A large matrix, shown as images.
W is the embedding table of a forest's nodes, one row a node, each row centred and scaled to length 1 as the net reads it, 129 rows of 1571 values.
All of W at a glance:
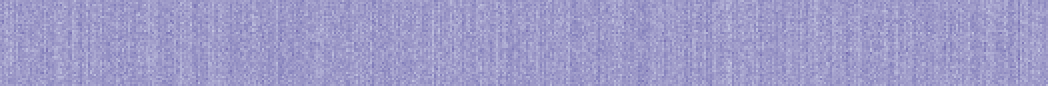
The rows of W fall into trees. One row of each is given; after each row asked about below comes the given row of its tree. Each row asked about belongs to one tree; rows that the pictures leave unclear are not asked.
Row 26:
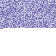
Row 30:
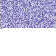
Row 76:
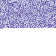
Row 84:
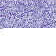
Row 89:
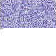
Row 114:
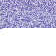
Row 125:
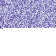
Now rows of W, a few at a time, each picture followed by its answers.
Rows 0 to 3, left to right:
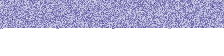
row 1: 89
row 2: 114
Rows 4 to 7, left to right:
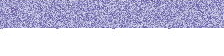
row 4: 26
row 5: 89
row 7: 114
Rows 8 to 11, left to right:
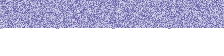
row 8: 30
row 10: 125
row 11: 114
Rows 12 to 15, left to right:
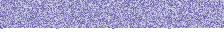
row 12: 89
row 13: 30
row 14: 114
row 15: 125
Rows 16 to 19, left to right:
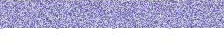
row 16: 30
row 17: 84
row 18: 76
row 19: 84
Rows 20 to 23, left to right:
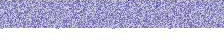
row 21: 30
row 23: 76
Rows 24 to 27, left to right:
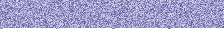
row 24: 26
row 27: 76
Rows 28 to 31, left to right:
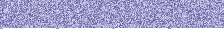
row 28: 125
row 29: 30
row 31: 89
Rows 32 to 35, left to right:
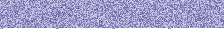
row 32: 30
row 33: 26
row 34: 89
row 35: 89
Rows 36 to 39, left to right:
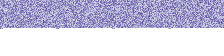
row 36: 125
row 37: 30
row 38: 125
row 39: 30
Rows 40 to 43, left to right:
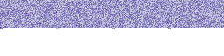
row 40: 26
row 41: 76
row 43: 125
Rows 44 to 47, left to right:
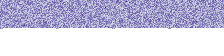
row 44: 26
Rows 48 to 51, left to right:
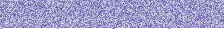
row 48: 84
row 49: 84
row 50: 114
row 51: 89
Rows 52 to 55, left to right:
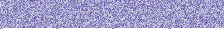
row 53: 114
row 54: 114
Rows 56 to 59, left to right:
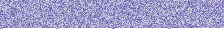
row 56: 26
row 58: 114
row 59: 84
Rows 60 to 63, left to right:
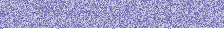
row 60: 26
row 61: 84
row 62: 30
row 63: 125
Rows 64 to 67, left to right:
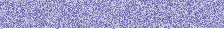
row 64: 76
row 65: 76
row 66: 30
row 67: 125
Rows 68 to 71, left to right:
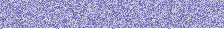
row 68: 76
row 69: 30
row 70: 26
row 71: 125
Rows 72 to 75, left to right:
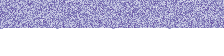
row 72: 26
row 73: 76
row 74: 76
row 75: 76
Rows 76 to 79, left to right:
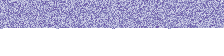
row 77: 84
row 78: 30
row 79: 84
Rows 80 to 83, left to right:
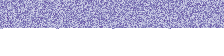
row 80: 30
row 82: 114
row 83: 84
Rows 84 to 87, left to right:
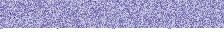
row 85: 76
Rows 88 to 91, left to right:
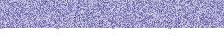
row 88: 76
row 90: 125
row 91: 30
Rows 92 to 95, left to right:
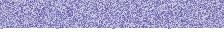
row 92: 76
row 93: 26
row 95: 26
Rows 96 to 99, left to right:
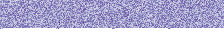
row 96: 84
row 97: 30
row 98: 26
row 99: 114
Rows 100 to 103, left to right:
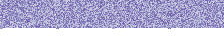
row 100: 114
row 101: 30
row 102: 30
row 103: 26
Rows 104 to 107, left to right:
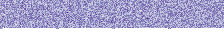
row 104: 89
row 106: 125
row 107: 26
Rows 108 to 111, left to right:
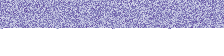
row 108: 84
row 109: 76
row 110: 26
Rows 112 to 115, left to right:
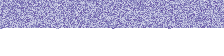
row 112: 114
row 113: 30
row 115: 89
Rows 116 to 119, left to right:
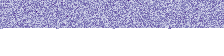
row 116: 84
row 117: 26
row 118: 89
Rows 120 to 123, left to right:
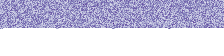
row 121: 114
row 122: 114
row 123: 114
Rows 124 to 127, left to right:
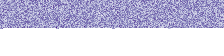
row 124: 30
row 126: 30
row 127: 114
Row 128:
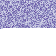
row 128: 84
